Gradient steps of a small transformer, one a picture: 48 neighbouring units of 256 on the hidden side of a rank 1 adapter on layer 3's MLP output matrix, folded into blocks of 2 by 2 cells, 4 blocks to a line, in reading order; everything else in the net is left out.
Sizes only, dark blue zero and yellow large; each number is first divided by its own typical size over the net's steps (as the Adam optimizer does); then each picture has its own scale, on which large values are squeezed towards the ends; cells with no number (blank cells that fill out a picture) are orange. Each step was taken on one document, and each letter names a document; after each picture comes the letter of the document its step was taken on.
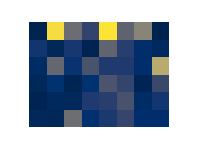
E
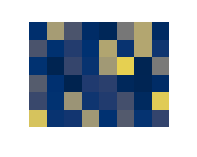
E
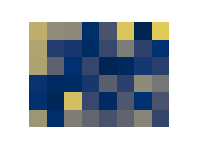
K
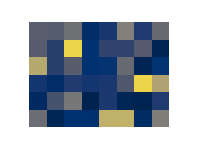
K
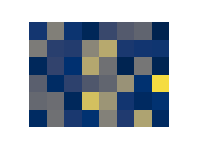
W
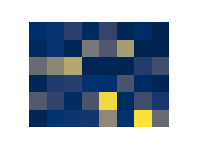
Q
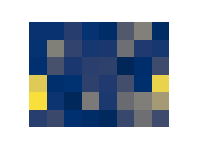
W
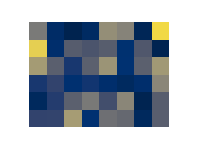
K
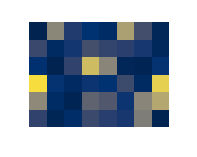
W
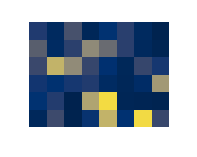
Q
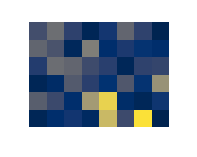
Q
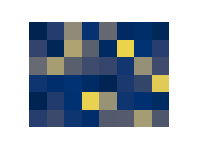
Q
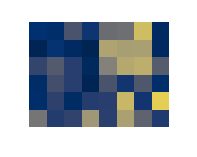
E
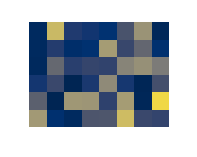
E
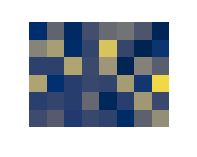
W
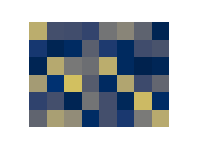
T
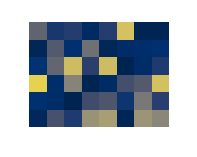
W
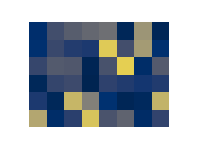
E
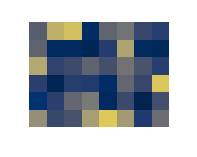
K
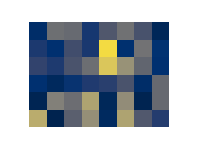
E
